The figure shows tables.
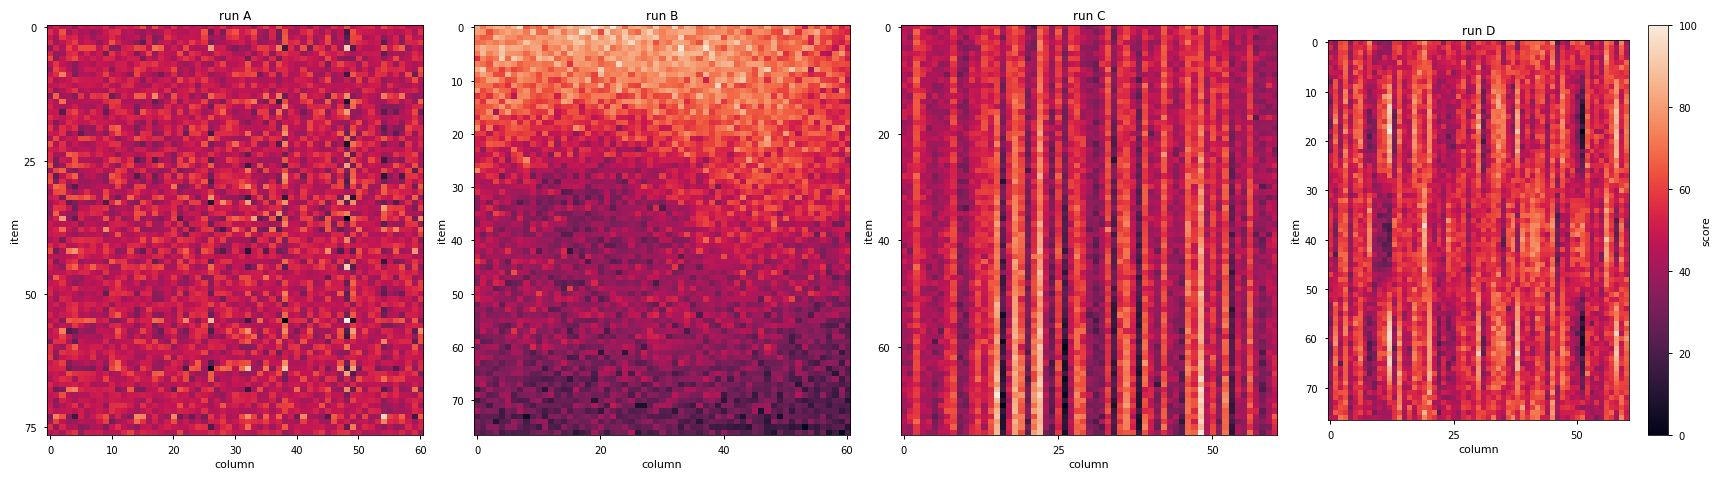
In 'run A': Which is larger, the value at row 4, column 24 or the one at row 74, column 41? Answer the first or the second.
the second
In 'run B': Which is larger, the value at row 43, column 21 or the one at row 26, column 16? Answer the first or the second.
the second
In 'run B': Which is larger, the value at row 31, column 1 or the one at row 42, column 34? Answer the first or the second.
the first
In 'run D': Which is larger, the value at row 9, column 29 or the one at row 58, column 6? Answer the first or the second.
the second
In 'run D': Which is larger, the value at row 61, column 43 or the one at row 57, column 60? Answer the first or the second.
the second
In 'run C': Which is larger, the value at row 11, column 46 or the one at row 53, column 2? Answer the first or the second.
the first
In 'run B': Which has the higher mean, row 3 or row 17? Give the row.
3
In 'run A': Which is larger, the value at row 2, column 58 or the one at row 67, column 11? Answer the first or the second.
the first
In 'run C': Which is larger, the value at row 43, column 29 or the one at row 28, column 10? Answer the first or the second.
the first
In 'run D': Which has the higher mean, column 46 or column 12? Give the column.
12
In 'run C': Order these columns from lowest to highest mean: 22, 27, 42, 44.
44, 27, 42, 22
